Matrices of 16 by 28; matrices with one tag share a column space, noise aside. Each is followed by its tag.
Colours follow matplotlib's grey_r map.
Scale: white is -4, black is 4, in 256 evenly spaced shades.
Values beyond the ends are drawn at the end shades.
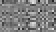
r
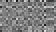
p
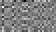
p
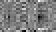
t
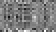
t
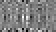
t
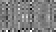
t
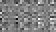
r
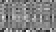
t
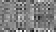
t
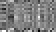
t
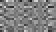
p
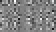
r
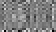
t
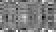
t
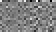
p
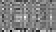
t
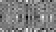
t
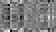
t
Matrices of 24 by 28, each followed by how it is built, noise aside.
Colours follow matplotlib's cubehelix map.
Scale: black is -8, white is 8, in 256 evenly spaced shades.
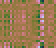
low rank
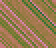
Toeplitz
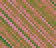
Toeplitz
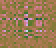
low rank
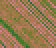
Toeplitz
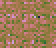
low rank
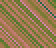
Toeplitz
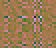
low rank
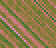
Toeplitz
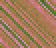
Toeplitz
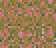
low rank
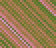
Toeplitz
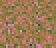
low rank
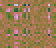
low rank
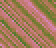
Toeplitz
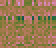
low rank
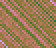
Toeplitz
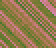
Toeplitz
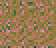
low rank
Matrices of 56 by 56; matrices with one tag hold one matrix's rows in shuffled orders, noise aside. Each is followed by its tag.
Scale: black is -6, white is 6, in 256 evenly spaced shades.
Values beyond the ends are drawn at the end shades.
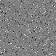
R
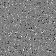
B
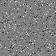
B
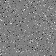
R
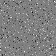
R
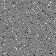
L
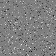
B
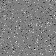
L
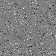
B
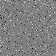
R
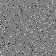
R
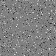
L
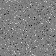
B
